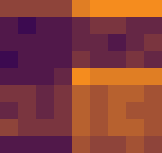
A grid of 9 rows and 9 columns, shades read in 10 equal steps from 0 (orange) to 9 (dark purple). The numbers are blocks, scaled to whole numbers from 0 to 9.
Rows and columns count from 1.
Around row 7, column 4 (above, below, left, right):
6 6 7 3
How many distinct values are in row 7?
4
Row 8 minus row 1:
0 1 1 1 2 4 3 3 4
